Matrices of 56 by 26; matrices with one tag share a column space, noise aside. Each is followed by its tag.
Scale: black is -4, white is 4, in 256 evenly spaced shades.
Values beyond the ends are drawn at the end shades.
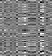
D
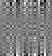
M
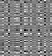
D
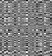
D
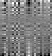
M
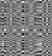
D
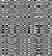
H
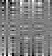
M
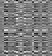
D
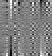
M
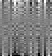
M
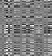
H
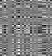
H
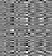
D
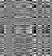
H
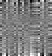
M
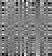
M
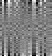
M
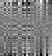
M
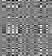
H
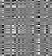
H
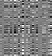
H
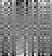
M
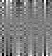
M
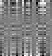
M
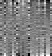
M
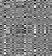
H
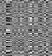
D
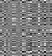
D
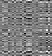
D
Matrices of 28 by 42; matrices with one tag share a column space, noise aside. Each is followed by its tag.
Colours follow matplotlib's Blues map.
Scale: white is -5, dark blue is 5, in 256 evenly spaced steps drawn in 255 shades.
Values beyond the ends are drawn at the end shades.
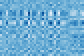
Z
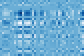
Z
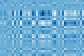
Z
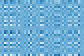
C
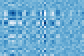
Z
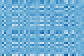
C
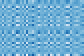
C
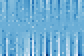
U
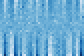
U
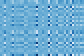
C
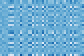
C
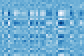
Z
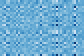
C
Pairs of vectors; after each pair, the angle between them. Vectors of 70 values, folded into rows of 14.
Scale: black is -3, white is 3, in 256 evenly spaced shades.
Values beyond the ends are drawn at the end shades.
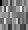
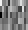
partly opposed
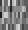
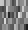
orthogonal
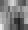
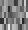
orthogonal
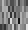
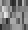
partly aligned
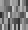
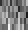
partly opposed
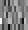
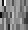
orthogonal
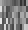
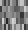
partly opposed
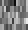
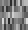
partly aligned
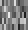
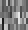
orthogonal
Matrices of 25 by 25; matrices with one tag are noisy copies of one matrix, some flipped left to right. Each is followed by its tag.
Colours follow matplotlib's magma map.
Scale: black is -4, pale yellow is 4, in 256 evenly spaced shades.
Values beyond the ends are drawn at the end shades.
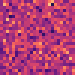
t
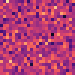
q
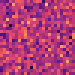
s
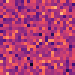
q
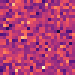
s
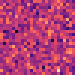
s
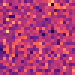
t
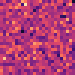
t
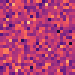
s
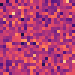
q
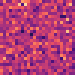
t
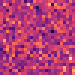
t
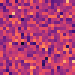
q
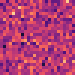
q
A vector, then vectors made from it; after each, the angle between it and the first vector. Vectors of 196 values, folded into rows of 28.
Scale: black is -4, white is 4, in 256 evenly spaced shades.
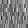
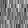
orthogonal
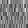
nearly parallel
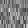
partly opposed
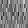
nearly parallel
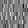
partly opposed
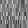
partly opposed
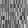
orthogonal
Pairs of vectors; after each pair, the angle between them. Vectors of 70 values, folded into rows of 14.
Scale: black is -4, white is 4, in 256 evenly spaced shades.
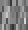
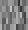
partly opposed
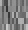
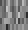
partly opposed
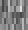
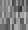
partly opposed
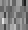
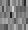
partly aligned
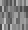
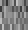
partly aligned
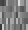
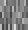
partly opposed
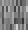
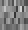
orthogonal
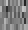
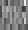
nearly opposite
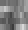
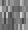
partly aligned
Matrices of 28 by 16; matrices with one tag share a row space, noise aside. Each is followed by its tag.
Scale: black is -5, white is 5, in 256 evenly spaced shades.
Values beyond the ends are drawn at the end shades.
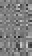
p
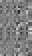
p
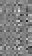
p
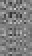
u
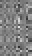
p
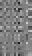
p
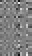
p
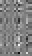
p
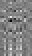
u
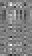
u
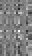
p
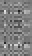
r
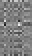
r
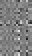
p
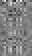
u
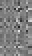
p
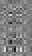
u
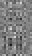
u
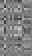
r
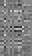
r
